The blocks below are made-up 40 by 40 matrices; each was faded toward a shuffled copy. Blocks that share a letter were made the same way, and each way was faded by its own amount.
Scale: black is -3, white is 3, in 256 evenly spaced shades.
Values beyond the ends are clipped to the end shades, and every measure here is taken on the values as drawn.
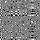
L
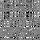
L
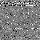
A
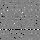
L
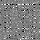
L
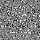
A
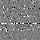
A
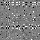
L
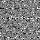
A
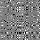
L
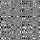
L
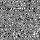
A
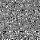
A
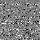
A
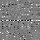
L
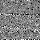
A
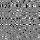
L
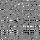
L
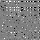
L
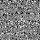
A
